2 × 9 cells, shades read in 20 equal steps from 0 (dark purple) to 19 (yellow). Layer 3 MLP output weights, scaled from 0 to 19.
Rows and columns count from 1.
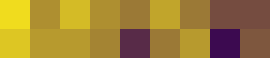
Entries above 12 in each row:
3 4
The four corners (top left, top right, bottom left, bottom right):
19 6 17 7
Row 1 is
19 12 16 12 10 14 10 6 6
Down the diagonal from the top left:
19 13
